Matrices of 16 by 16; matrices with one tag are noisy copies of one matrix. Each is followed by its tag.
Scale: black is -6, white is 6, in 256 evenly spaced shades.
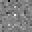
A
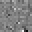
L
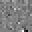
L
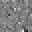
L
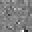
L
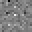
A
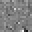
L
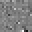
L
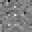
A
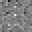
A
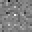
A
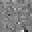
L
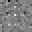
A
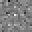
A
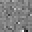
L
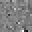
L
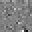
L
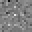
A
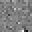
L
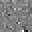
L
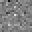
A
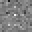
A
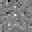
A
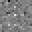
A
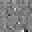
L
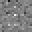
A
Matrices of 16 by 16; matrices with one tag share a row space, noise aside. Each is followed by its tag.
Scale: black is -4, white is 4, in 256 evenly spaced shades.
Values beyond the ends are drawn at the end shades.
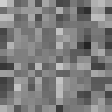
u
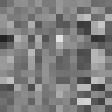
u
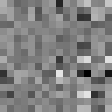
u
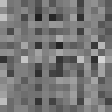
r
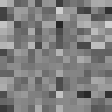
u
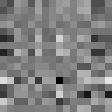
u
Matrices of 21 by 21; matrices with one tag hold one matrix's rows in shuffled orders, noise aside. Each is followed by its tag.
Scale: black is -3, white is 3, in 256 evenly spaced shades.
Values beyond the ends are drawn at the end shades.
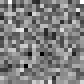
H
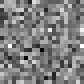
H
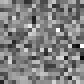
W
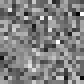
W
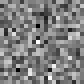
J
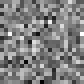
H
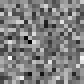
H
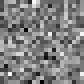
H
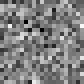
H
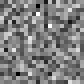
J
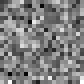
H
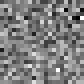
W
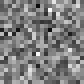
J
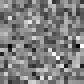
W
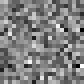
W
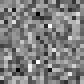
J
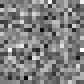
H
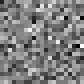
W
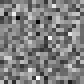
J
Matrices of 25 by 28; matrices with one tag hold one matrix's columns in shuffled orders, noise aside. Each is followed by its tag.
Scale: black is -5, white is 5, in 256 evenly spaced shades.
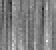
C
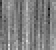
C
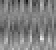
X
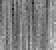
C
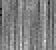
C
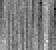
C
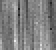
C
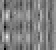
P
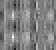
P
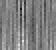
C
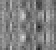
P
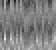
X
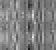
P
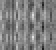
P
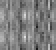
P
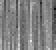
C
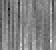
C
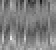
X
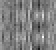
P
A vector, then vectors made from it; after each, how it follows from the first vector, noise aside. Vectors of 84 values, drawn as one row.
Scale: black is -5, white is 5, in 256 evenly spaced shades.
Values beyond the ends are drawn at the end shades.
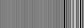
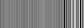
copied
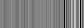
copied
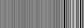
copied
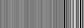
copied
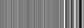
sign-scrambled
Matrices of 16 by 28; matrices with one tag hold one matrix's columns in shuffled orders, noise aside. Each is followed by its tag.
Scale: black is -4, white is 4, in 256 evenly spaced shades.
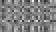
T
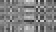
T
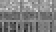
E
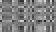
T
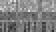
E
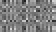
T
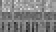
E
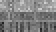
E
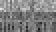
E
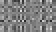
T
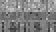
E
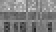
E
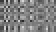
T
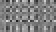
T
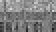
E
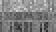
E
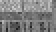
E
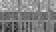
E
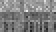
E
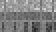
E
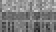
E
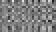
T
